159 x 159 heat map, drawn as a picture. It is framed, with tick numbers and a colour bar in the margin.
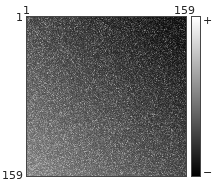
Mirror symmetry: none. Slope: up to the bottom left. Odd rows or columns: none. Histogram: bell-shaped.
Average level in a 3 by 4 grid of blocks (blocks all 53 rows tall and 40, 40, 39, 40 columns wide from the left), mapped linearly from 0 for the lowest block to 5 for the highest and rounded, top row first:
3210 / 4321 / 5432
